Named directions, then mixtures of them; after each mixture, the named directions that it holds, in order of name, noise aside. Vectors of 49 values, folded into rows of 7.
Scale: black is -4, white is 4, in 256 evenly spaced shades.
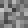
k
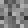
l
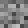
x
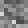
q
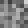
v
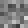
x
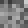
v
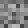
x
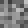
v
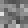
q, x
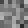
l, v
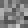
k, x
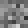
k, x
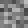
k, v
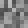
k, v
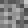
k, v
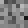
l, x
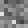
q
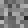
l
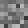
x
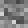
q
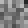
v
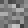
v, x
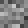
v, x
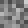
v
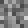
l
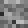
q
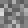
k, q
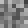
v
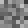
l, v
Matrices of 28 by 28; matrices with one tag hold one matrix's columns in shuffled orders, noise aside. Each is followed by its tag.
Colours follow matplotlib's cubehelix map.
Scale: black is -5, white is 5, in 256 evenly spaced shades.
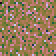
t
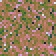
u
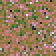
u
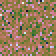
u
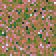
u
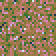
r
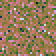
t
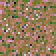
t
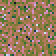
t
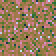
r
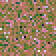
r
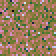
u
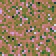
t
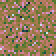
t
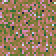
u
